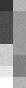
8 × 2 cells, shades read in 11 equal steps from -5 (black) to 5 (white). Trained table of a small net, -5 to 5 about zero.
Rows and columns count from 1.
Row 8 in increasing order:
2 5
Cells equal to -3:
1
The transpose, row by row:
-3 -2 -2 -2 3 3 4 5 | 2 1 1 1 1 0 0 2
